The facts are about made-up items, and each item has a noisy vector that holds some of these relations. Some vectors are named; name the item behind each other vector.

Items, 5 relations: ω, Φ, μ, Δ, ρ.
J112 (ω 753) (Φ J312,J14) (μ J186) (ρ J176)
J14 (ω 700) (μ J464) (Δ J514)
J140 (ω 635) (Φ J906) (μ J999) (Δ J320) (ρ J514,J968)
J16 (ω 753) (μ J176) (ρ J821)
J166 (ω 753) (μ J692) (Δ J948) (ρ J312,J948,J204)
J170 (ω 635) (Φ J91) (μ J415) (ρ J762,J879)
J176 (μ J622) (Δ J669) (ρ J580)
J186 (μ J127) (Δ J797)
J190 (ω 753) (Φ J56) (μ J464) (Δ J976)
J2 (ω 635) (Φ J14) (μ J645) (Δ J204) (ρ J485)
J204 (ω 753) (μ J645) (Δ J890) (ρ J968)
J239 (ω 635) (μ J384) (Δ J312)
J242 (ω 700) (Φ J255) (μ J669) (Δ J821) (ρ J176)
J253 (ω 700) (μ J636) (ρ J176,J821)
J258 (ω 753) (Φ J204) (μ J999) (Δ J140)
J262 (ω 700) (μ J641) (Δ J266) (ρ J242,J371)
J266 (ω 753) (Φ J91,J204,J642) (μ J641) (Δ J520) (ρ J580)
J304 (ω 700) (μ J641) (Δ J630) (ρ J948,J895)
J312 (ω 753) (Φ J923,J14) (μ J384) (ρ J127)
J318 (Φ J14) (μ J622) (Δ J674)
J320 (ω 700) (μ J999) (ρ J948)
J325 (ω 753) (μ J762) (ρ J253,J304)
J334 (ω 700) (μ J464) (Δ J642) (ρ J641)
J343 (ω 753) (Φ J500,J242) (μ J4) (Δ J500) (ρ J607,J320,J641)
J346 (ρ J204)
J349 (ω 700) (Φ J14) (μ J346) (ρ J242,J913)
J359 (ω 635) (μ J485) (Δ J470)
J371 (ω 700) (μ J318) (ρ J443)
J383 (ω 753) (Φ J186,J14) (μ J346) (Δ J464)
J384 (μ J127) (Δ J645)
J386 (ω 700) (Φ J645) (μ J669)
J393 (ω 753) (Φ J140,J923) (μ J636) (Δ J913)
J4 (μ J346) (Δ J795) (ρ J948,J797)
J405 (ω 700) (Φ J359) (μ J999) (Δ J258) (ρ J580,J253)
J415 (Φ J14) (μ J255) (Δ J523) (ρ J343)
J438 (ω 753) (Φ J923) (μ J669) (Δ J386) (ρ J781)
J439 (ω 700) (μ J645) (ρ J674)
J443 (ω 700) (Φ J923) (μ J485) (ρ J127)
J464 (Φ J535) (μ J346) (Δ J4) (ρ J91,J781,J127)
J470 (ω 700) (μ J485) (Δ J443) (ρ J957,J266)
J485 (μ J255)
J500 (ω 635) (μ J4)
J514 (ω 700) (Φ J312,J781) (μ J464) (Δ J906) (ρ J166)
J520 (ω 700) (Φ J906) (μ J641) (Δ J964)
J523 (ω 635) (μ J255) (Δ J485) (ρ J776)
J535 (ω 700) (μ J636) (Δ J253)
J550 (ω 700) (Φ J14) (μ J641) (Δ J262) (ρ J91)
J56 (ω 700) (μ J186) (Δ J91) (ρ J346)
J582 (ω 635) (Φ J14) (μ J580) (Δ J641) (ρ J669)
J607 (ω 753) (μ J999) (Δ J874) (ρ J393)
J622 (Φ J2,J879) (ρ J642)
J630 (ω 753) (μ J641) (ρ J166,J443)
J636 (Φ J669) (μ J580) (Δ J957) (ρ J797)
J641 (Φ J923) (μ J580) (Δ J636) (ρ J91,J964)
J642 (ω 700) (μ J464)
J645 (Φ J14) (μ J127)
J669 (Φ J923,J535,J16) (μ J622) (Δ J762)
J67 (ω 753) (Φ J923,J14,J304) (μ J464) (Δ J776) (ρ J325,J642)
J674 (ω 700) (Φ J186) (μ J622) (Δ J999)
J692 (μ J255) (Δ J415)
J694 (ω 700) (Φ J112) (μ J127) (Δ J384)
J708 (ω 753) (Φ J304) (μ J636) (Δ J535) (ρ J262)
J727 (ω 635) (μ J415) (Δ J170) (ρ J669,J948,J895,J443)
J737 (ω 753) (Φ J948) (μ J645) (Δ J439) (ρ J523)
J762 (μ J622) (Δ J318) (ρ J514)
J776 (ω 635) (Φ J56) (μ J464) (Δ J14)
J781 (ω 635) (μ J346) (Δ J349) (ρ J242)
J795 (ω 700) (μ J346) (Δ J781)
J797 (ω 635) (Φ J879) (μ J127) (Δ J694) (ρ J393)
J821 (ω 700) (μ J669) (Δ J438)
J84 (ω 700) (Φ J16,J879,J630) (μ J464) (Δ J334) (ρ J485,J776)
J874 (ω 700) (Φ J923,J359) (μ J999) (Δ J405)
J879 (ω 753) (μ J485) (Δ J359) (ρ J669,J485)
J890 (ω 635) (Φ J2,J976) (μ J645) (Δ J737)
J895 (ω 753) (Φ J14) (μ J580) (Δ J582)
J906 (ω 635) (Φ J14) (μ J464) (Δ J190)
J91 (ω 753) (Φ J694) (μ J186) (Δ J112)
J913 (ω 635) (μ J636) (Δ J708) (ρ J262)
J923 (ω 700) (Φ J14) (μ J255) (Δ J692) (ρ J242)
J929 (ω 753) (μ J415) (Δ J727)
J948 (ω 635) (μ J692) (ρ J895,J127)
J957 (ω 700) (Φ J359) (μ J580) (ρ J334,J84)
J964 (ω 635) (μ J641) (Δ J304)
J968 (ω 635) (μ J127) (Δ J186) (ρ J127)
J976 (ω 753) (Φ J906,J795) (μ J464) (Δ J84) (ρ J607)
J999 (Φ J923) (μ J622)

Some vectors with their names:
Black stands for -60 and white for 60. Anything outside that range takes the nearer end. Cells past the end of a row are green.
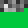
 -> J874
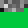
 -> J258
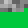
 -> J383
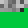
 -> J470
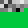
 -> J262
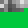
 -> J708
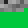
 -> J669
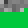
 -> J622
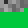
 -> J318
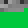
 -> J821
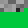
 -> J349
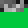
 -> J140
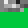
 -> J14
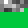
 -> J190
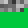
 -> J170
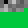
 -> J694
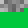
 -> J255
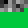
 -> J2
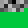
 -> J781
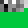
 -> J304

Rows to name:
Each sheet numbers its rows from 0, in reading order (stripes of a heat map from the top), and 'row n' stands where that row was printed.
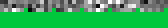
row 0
J312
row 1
J320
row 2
J438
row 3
J443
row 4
J166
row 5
J890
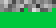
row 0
J929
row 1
J762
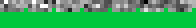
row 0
J630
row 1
J514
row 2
J580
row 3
J334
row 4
J795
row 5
J56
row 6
J636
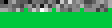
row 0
J239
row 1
J968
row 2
J520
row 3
J957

